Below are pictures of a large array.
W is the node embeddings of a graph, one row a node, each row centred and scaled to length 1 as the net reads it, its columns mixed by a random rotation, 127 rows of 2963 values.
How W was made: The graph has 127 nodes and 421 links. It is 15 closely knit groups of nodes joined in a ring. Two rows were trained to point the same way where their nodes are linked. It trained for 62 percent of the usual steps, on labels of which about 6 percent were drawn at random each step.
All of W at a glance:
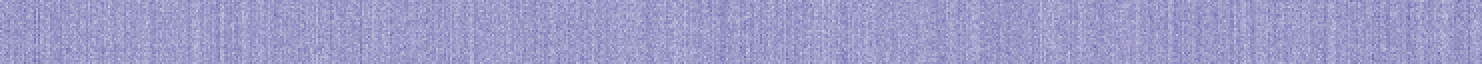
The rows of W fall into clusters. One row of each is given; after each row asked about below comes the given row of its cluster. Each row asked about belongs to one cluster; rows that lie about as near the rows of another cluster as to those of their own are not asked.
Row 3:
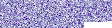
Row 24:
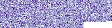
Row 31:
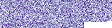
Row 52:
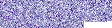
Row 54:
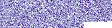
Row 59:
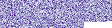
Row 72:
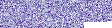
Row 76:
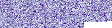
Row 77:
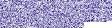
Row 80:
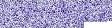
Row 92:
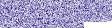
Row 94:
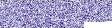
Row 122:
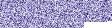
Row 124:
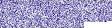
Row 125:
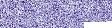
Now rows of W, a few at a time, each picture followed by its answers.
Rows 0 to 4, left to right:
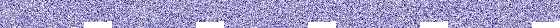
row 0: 54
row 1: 77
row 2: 77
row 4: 92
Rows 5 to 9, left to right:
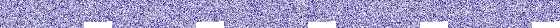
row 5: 59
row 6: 54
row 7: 94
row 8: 59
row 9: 125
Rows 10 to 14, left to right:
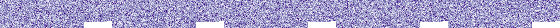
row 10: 80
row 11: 80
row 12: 59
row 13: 59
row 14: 31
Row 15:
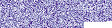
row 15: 124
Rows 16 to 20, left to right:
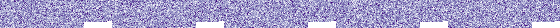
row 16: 122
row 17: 77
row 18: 3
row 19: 76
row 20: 125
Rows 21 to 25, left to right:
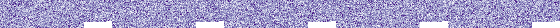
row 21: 77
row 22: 125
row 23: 94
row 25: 3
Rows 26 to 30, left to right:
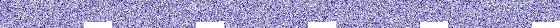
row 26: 92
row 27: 124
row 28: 3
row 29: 31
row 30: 77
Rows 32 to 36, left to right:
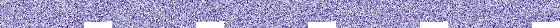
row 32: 3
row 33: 54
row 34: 3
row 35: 122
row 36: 80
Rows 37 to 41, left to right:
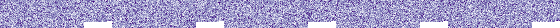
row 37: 72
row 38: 3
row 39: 122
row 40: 122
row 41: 124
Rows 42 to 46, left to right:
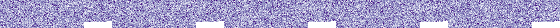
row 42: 125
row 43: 125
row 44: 124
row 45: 124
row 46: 24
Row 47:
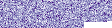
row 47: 52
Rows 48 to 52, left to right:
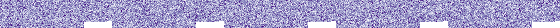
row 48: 31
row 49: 94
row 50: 72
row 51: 80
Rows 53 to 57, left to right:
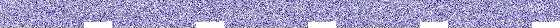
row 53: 80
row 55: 31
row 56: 52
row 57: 124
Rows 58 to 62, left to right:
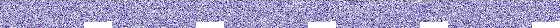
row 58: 72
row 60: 125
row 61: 77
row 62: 72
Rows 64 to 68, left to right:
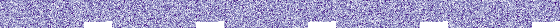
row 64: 94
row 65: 92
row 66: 54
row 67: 76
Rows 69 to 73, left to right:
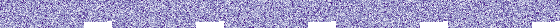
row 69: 122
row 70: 125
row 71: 3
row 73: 94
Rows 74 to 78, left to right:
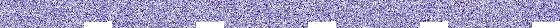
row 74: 122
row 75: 59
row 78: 3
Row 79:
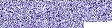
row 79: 52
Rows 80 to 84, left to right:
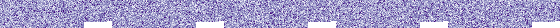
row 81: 124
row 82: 76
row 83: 3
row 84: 3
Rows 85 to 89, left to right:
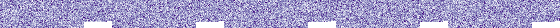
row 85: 54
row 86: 72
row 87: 124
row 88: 122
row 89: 80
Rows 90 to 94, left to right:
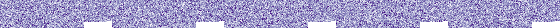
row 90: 92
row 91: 59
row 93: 94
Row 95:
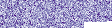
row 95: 59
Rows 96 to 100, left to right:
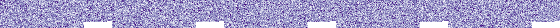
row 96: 72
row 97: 54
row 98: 24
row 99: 24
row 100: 92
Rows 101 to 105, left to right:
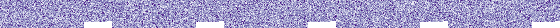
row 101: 31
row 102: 76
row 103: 24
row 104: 125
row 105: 52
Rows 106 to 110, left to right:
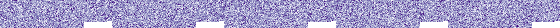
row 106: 52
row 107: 52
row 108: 122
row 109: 122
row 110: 77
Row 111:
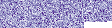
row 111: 31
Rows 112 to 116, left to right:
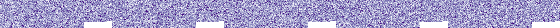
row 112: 80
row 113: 76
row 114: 125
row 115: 92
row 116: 76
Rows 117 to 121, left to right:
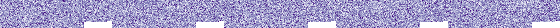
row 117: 31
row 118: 122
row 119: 76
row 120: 52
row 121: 125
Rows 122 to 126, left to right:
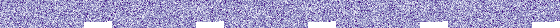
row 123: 124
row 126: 80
